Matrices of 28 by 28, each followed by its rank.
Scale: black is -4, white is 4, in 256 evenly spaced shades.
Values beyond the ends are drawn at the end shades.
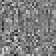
five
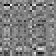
three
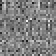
five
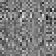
five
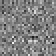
five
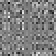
three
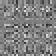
three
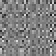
three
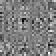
five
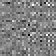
five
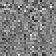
five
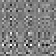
three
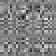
three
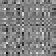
three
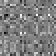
three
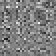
five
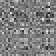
five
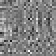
five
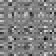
three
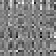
three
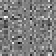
five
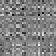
three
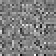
five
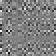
three
